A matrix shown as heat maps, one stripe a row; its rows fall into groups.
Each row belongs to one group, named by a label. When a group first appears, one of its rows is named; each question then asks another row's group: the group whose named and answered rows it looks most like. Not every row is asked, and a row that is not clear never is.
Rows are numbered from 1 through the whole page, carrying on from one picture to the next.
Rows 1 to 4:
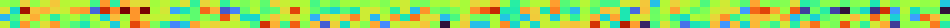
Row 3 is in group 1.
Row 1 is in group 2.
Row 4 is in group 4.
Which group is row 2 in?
2
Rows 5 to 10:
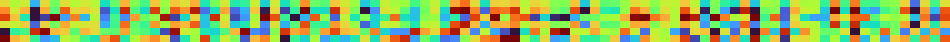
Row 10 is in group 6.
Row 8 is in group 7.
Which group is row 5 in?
7
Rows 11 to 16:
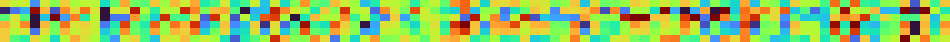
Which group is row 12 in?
1
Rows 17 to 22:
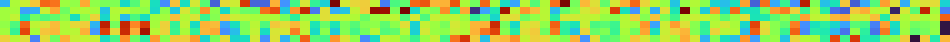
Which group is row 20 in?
2
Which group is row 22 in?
7
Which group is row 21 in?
2
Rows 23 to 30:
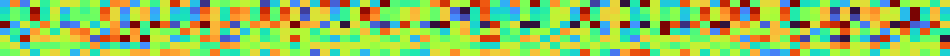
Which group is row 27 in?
1
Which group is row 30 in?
2
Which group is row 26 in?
4
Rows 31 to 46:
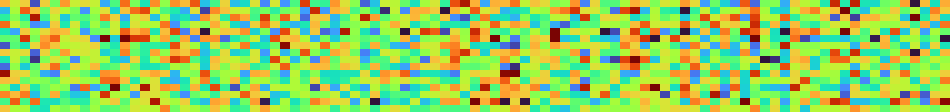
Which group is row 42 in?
6
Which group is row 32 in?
4
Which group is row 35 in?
4
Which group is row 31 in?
7
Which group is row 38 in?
7
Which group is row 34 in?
6
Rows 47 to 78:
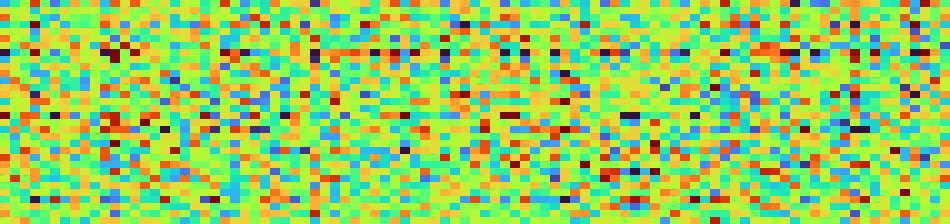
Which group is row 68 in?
4
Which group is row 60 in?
7
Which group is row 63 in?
6
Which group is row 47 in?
1
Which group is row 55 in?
1
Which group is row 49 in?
6
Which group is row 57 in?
6
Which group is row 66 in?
4
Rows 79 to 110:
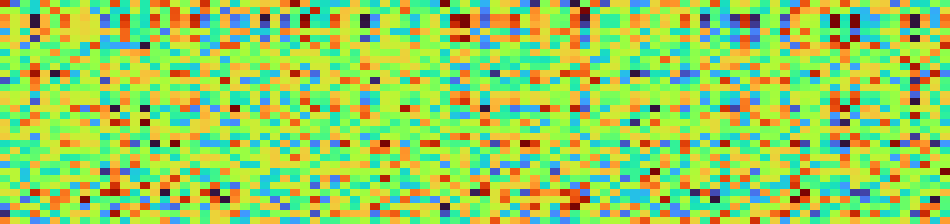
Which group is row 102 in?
1
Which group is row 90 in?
1
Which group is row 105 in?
2
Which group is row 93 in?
7
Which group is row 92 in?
7
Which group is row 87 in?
1
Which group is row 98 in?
7
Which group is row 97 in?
4
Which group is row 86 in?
4
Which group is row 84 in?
7
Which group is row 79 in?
4
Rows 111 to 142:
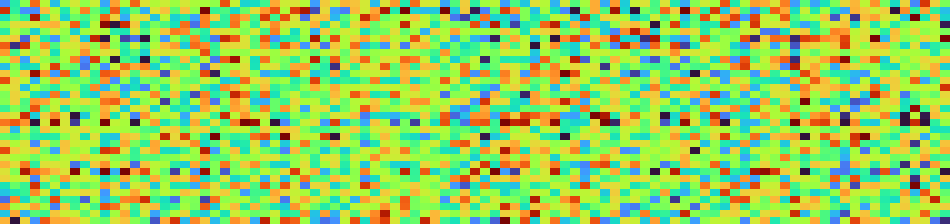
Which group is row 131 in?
7
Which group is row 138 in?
1
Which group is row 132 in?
6
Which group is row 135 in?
2
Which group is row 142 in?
4
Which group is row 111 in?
1
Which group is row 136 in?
7
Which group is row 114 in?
2
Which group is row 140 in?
6
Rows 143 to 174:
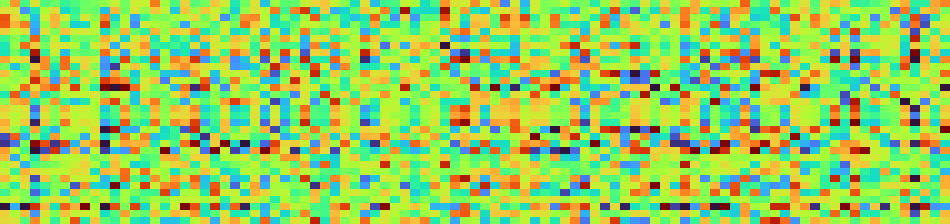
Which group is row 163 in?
1
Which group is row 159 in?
7
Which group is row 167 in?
2
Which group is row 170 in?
6
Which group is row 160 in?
7
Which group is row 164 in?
6
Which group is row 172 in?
1
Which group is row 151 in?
7
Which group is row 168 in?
7
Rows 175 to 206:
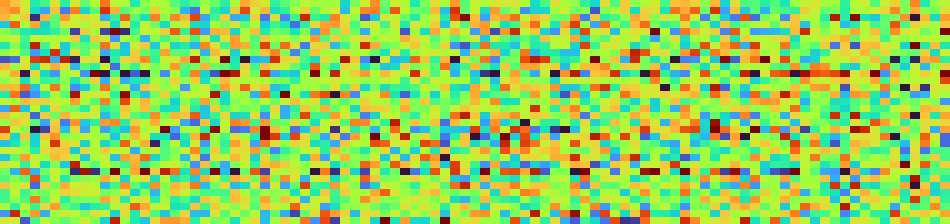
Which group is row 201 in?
7
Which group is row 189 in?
2
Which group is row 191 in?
7
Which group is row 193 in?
6
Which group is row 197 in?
4
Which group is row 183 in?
1
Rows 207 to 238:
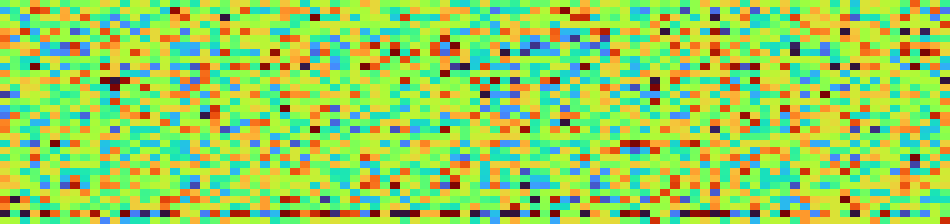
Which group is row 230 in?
7
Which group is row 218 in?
2
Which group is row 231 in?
4
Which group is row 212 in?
4
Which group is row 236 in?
6
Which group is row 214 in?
1
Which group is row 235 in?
4
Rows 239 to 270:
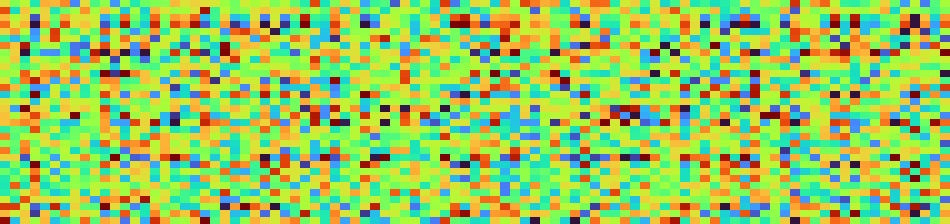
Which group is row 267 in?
2
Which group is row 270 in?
4
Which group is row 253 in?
7
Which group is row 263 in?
1
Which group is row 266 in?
1
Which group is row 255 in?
2
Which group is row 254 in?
4
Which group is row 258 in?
4
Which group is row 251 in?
6
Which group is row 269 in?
7
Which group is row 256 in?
4
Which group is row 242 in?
7
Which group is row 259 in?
2
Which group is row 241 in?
7
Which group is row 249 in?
2
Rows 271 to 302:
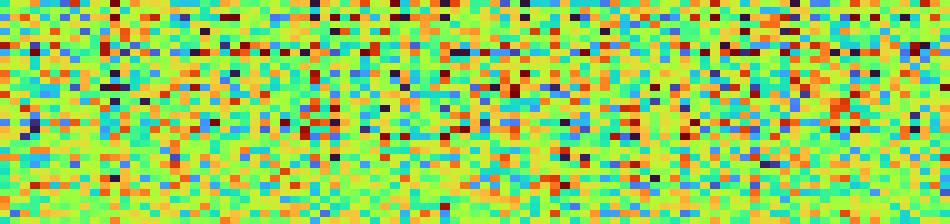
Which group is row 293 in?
6
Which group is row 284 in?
6
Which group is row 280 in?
7
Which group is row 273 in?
1
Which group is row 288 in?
6
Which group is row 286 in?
4
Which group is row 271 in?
1
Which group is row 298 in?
2
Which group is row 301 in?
4
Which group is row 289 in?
7
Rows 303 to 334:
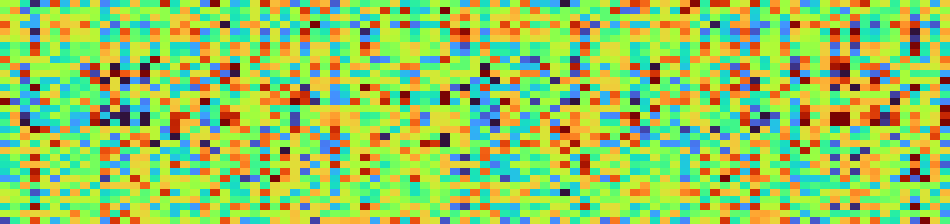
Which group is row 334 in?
1
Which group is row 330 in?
6
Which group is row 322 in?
4
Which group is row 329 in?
2
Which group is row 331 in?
7
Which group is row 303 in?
6
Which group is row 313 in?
2
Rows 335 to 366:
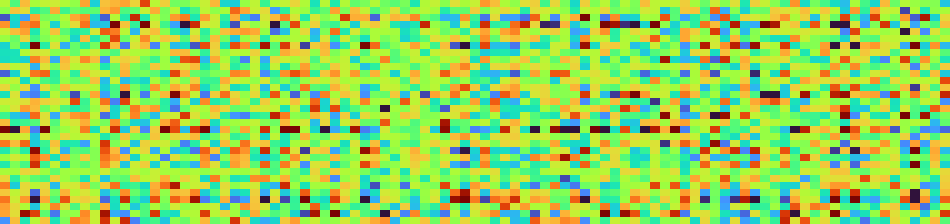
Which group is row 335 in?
2
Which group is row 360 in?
6
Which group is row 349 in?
2
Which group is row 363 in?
7
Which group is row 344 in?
7
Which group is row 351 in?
1
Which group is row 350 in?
4
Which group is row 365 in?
4
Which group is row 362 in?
7
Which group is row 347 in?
7
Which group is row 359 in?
4
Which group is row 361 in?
4
